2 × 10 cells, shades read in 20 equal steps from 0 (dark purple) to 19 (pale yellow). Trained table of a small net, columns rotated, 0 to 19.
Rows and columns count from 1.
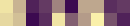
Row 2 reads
17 15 0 3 18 7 12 19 6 2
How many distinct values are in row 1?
8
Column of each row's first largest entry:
1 8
